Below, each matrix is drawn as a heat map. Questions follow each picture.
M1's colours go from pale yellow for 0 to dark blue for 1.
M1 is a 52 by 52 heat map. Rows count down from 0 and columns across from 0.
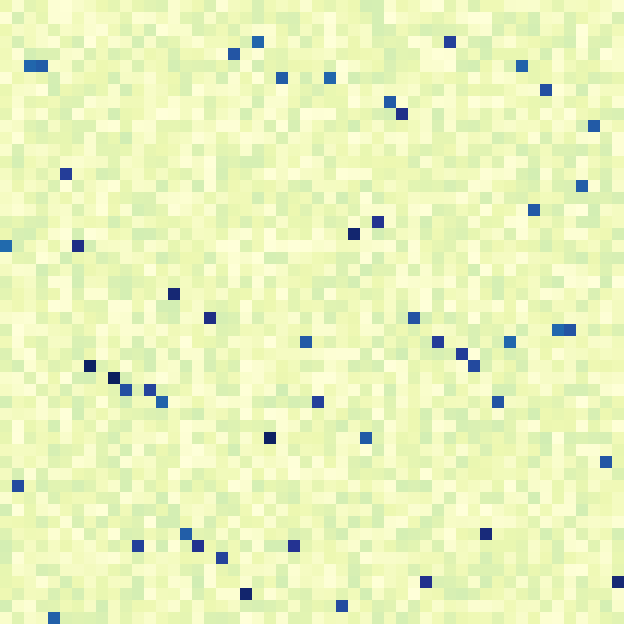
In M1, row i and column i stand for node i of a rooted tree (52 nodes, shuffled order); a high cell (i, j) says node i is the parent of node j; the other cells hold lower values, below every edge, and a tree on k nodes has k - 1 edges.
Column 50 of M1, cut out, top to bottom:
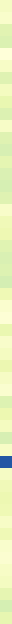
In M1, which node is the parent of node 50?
38
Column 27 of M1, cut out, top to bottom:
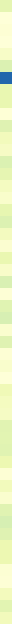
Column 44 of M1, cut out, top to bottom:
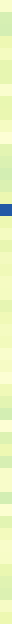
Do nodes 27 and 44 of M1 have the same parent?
no
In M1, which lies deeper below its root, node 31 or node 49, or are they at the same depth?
node 31
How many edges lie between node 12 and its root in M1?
2
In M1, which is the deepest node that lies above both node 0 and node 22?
20
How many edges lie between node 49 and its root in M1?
3
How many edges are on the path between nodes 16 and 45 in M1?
1
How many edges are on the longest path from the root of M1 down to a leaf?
32
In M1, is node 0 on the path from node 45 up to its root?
no
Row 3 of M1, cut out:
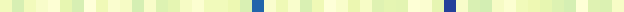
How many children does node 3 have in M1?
2
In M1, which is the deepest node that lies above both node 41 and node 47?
27
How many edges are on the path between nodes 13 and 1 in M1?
6
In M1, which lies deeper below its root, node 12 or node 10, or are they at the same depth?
the same depth
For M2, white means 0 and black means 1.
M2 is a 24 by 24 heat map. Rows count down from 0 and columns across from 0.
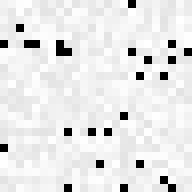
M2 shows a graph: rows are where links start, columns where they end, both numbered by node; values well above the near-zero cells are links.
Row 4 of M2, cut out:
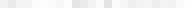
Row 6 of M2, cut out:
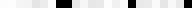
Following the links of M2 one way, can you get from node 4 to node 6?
no
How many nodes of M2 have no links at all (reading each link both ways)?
3
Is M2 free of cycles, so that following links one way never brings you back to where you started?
yes
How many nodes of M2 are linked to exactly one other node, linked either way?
7
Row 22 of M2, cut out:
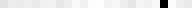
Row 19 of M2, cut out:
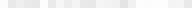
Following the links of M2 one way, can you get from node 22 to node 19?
no
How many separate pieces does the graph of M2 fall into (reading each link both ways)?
5
